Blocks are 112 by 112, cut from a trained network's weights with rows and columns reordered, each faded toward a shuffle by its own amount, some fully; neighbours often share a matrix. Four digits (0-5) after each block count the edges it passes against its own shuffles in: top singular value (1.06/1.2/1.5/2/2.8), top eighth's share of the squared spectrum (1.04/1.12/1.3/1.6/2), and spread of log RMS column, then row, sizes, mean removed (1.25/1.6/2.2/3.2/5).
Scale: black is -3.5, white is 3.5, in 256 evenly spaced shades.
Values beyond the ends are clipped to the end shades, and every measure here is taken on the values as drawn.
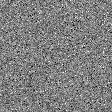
0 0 0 0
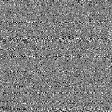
4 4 1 4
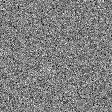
0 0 0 0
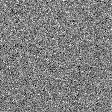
0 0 0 0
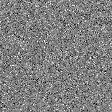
2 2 0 1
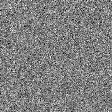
2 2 1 1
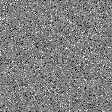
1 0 0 0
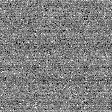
3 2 1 0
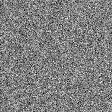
0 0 0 0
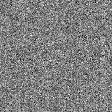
3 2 0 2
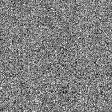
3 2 0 1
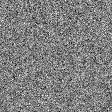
1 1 0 0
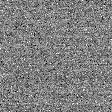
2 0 0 0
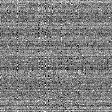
4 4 3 2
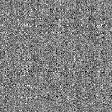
3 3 1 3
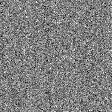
2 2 0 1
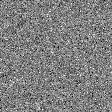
1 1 0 0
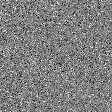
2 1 0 0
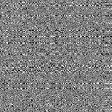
5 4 1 4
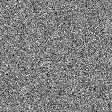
2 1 0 0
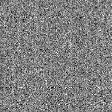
3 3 0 2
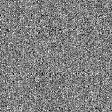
3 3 1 2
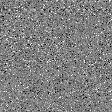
3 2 0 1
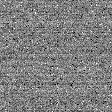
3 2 1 0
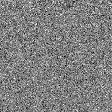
3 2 0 1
